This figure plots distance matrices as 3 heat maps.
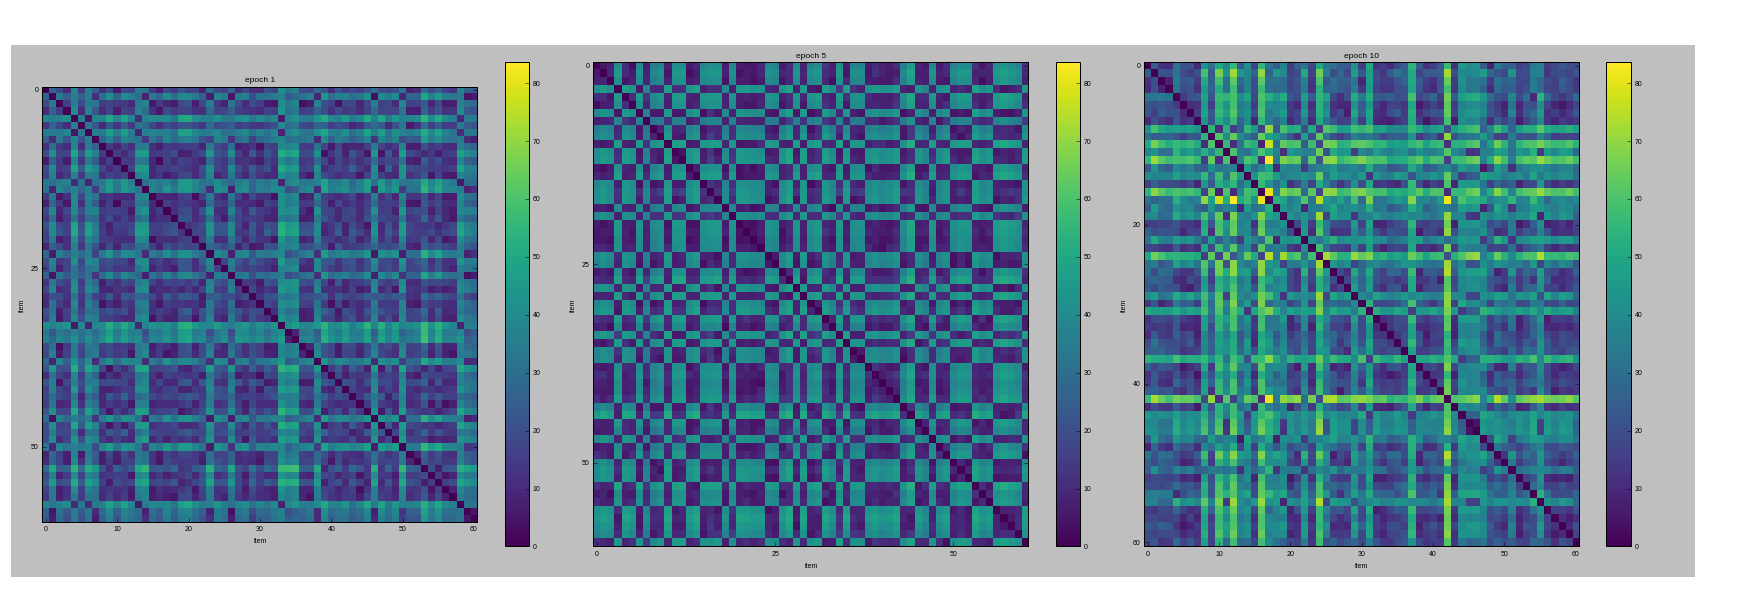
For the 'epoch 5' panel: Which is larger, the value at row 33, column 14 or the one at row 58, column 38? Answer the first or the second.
the second
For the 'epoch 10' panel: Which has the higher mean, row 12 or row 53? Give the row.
12
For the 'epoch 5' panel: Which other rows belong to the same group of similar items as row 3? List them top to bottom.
6, 8, 9, 11, 12, 15, 16, 17, 19, 24, 25, 28, 30, 31, 34, 36, 37, 43, 44, 47, 50, 51, 52, 56, 57, 58, 59
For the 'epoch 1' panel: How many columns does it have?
61
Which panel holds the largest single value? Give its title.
epoch 10
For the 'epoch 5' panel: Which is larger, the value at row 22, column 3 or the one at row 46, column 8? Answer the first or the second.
the first
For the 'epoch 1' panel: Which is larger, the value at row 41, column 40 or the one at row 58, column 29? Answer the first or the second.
the second
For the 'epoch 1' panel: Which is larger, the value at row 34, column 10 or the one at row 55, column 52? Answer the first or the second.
the first
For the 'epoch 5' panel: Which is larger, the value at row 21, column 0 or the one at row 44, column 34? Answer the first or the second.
the second
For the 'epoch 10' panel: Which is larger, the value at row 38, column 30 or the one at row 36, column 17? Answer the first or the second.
the second
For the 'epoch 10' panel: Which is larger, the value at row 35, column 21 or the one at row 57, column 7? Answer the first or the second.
the first
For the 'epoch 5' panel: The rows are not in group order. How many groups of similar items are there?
2
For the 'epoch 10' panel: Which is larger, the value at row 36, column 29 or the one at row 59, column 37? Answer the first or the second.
the second
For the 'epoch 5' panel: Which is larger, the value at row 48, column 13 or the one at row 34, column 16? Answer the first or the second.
the second
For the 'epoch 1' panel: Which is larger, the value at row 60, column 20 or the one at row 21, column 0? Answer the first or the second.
the first
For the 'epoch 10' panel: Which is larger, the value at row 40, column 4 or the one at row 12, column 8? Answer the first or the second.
the first
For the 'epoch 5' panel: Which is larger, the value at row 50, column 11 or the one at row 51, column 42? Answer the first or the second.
the second
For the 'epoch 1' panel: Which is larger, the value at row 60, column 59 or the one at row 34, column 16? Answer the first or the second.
the second
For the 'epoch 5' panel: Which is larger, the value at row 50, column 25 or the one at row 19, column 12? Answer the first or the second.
the second
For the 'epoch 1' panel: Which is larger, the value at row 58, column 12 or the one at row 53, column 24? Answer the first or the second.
the first
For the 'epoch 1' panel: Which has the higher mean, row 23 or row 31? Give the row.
23
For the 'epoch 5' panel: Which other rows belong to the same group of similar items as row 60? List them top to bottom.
0, 1, 2, 4, 5, 7, 10, 13, 14, 18, 20, 21, 22, 23, 26, 27, 29, 32, 33, 35, 38, 39, 40, 41, 42, 45, 46, 48, 49, 53, 54, 55
